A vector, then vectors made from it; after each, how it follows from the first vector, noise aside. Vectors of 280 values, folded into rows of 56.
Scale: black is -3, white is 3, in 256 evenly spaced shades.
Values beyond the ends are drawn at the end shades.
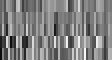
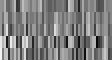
negated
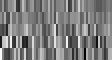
sign-scrambled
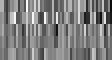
reversed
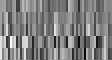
negated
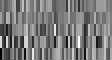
sign-scrambled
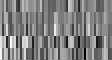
negated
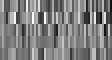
reversed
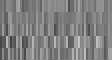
shrunk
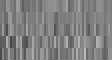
shrunk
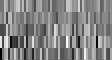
sign-scrambled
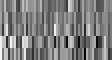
negated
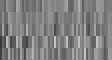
shrunk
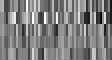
reversed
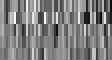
reversed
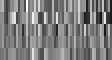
reversed
